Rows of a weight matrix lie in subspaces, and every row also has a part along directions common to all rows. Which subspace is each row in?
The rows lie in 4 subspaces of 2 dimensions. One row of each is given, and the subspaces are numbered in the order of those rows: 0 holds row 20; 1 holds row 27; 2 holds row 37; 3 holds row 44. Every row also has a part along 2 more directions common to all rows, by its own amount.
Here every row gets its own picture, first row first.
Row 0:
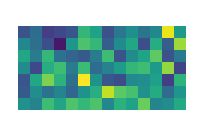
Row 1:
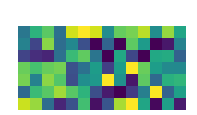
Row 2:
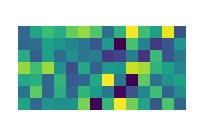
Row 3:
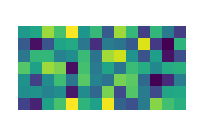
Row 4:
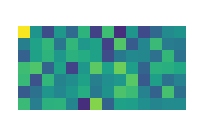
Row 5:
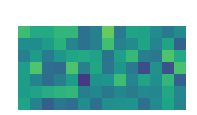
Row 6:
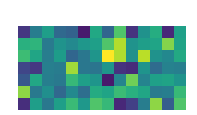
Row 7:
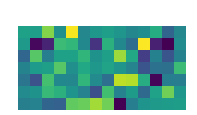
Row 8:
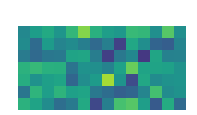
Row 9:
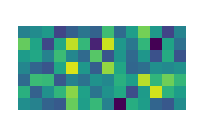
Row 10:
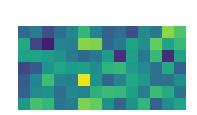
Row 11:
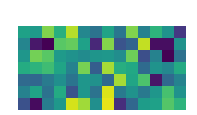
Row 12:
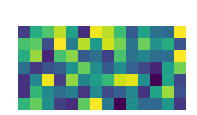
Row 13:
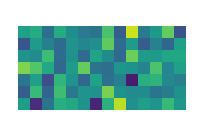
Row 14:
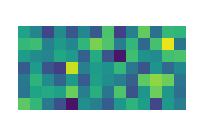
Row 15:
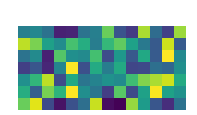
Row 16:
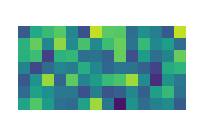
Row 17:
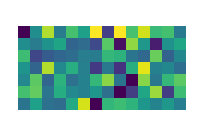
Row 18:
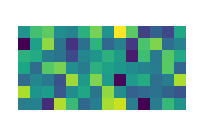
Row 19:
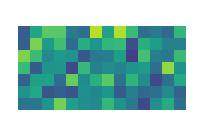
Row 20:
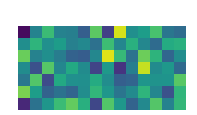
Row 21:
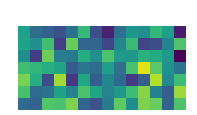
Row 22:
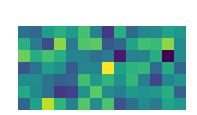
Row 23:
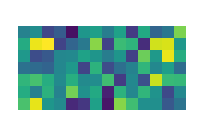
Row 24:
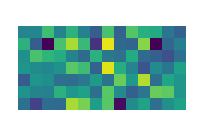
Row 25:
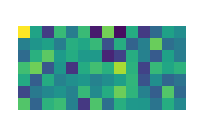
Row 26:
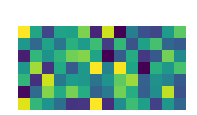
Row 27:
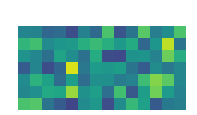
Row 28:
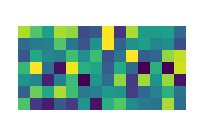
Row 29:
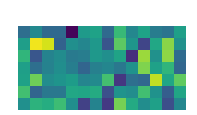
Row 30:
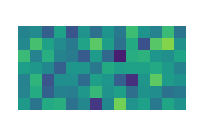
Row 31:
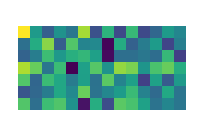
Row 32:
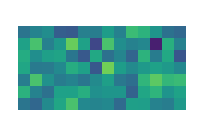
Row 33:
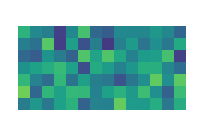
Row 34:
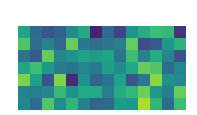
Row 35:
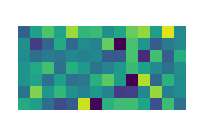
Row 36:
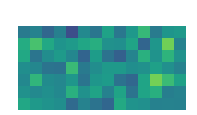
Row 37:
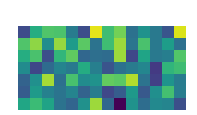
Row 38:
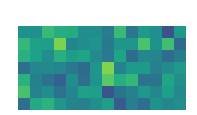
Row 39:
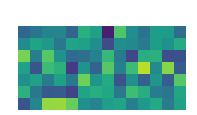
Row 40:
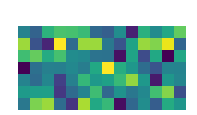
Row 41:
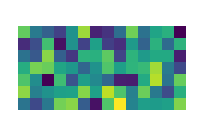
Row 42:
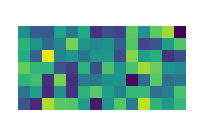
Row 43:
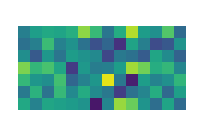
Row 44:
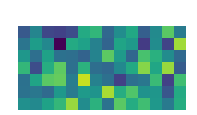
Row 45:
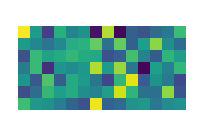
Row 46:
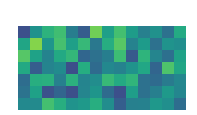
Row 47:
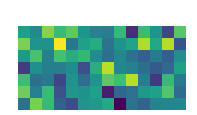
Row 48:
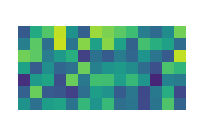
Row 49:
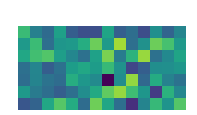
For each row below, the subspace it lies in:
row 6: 0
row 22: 3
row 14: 1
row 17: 0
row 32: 1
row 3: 1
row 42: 2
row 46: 2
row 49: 0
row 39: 3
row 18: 2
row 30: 1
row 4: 0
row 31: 0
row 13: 3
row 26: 0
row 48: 2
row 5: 3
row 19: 2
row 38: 3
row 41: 2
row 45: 0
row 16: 2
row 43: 0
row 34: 2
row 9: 1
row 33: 2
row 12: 2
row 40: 3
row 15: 1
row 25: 0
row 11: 1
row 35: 0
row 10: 3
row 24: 1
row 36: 1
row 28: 3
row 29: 1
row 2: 0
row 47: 3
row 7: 1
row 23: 1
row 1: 0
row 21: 2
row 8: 0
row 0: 3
